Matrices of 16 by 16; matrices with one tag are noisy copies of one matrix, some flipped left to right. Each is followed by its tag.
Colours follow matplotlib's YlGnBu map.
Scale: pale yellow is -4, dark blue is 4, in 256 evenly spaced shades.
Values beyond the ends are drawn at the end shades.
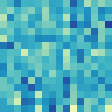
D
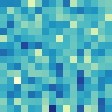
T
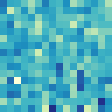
T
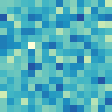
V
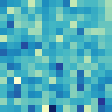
T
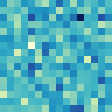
V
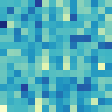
D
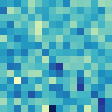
T
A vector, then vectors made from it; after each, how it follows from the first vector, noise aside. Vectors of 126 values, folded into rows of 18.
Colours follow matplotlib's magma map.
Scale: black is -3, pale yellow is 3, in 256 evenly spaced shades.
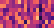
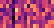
reversed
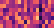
copied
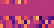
partly zeroed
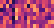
reversed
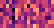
reversed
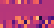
partly zeroed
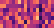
copied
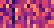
reversed
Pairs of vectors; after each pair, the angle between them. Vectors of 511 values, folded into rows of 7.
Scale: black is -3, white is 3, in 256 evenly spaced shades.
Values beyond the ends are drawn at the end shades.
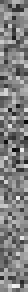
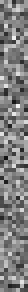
nearly opposite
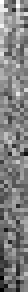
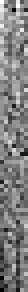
nearly parallel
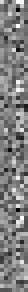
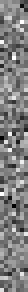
orthogonal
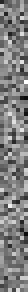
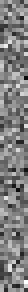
orthogonal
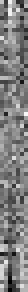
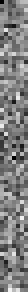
partly opposed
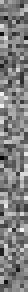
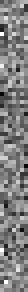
nearly opposite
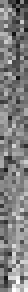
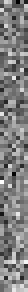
partly aligned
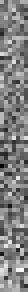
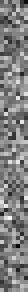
partly opposed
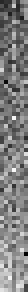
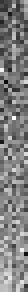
nearly parallel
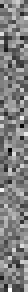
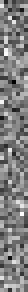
partly opposed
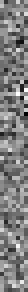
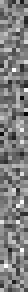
partly aligned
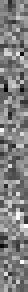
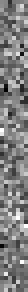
nearly parallel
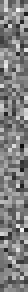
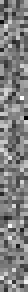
partly opposed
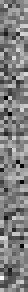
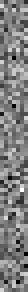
orthogonal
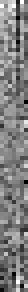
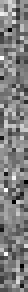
partly aligned
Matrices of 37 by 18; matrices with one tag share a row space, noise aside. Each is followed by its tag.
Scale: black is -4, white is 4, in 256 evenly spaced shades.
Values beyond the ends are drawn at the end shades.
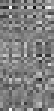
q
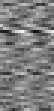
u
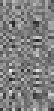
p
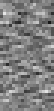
u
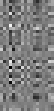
p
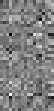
q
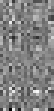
p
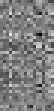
q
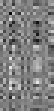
p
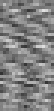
u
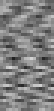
u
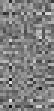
q
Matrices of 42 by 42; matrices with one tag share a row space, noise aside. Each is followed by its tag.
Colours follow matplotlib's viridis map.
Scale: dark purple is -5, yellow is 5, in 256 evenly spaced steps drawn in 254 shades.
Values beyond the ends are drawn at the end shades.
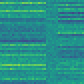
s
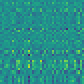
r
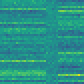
s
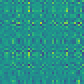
r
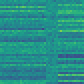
s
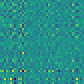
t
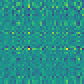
r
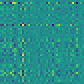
t
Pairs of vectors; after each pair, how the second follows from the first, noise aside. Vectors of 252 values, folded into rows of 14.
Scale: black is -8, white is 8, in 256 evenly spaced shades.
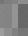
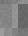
copied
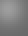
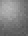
scaled up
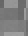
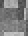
scaled up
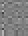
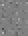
partly zeroed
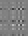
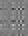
copied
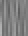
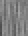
negated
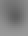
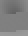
partly zeroed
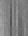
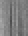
copied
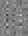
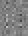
negated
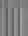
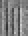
scaled up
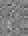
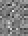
scaled up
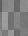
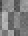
scaled up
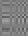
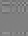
partly zeroed
